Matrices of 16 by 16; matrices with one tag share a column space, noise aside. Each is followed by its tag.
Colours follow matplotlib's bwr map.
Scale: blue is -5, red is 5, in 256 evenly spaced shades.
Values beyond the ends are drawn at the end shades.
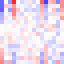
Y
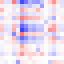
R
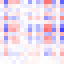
R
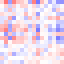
R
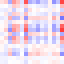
R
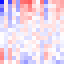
Y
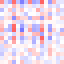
R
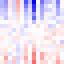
Y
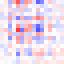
R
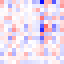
R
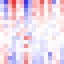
Y
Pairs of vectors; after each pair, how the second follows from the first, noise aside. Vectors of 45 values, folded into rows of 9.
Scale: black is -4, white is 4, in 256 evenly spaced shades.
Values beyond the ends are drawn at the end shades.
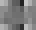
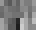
wrapped around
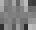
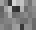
wrapped around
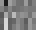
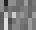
copied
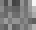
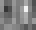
wrapped around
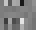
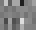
copied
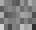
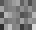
negated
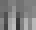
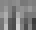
negated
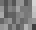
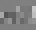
partly zeroed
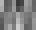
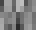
negated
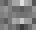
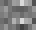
copied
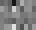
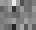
negated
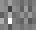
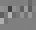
partly zeroed
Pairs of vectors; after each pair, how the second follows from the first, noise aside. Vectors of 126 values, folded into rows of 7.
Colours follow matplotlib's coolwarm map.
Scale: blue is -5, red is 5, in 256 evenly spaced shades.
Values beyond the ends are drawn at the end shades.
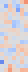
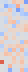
sign-scrambled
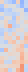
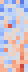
scaled up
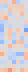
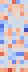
scaled up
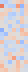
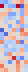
scaled up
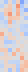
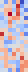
scaled up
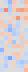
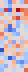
scaled up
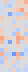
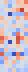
scaled up
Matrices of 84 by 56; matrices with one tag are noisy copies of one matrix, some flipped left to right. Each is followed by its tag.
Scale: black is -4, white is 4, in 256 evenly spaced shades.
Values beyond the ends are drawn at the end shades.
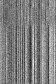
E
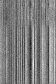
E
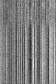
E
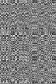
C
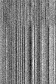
E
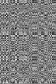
C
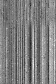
E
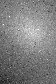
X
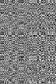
C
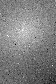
X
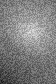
X
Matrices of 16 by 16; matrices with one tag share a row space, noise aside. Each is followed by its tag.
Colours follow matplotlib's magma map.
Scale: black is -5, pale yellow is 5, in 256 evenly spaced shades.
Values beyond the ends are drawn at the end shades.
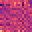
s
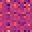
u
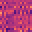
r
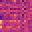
s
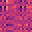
r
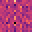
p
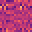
r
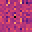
p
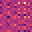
u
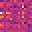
s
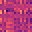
r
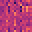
p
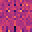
p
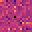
p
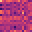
s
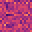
r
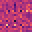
p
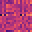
r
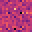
p
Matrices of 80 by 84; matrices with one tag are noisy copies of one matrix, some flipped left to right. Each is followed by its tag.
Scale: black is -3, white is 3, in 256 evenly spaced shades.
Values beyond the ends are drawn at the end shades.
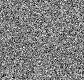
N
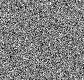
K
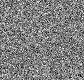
N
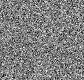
N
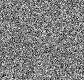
N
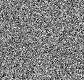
N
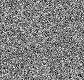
N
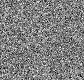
N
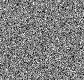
K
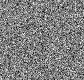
K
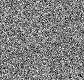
N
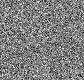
N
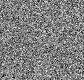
N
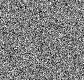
K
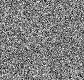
N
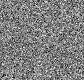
N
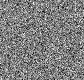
K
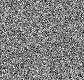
N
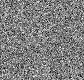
N
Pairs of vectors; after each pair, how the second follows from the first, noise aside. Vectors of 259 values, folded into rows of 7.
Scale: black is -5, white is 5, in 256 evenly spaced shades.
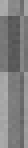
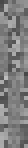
sign-scrambled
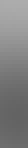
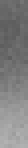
reversed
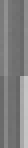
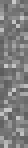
shuffled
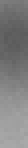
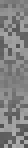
sign-scrambled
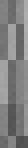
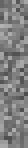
shuffled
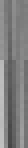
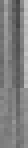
reversed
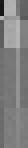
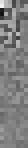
sign-scrambled
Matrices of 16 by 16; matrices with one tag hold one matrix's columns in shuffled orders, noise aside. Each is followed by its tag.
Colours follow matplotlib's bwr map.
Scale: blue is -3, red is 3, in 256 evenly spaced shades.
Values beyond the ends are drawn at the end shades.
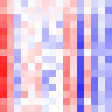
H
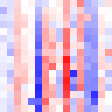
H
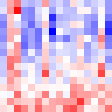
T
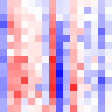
H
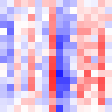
H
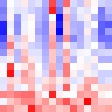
T
